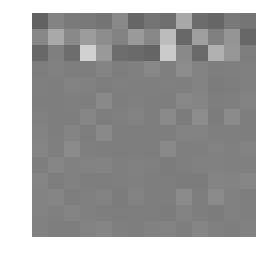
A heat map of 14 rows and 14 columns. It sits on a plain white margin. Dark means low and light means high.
Seam: horizontal, 20% of the way down, the bottom part calmer. Slope: none. Average level on the scale: 50%. Histogram: skewed, a long tail of high values. Calmest part: bottom middle.
